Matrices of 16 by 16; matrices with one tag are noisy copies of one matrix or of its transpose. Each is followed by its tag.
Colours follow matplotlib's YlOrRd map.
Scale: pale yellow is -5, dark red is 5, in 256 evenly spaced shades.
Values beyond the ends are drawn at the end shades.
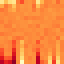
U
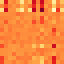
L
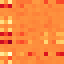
L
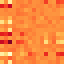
L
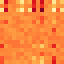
L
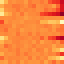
U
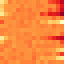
U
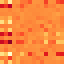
L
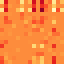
L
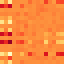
L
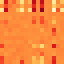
L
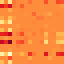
L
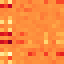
L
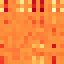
L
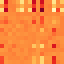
L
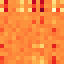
L
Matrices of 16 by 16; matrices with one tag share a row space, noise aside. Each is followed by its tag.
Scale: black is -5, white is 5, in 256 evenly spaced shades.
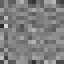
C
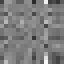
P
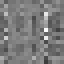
P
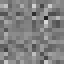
P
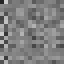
C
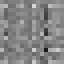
P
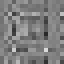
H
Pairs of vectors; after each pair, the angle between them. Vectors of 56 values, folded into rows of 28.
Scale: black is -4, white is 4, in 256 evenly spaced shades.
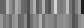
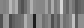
orthogonal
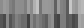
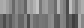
nearly parallel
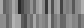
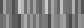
nearly opposite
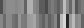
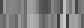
nearly parallel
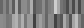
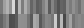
partly opposed
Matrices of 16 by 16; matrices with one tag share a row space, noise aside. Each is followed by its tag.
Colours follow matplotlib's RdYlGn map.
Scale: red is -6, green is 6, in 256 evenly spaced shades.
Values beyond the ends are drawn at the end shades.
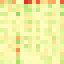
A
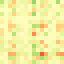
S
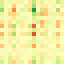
S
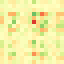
S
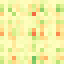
S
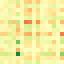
A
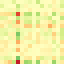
A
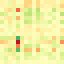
A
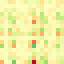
S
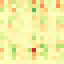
S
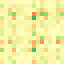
S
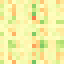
S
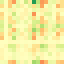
S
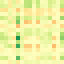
A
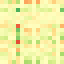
A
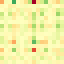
S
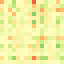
S
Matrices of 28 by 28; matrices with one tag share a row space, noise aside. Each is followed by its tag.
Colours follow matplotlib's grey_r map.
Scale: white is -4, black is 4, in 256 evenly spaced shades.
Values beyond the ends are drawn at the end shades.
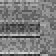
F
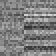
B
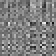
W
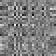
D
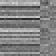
F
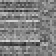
F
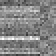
F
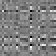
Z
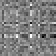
Z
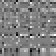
Z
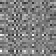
D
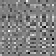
W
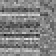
F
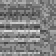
F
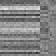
F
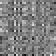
D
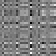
Z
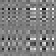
W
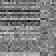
F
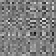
W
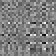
W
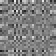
D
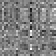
Z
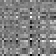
Z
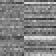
B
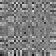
D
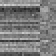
F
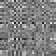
D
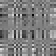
D
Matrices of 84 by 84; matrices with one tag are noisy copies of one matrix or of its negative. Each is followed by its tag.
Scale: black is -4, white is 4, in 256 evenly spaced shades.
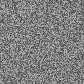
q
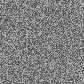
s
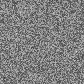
q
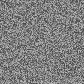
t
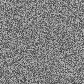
t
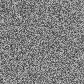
q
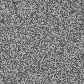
q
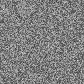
q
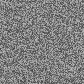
t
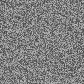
t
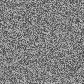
t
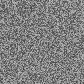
q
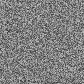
t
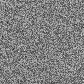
t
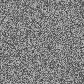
s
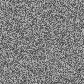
t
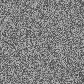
s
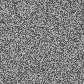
q
